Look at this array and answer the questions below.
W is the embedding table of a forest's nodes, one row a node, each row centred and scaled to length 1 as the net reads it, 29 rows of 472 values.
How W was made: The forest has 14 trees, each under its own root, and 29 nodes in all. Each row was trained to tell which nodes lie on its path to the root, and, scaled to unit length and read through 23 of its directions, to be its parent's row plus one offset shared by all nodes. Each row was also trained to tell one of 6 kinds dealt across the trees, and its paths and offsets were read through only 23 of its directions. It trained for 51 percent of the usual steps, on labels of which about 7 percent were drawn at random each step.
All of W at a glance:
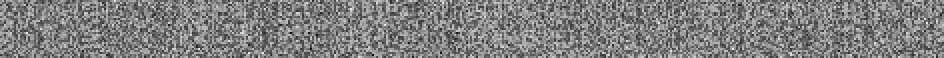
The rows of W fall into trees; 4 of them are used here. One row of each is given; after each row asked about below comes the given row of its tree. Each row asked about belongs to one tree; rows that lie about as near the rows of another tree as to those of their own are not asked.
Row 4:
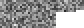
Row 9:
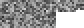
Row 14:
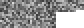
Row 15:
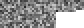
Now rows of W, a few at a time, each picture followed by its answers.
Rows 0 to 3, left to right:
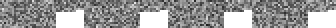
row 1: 4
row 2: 14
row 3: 4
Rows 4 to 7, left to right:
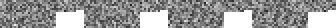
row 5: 15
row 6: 9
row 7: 9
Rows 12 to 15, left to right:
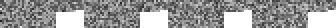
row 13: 14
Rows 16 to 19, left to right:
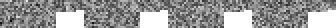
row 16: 9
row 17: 9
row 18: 15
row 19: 4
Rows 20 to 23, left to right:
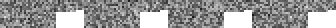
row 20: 4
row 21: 15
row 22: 9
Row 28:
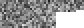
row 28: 15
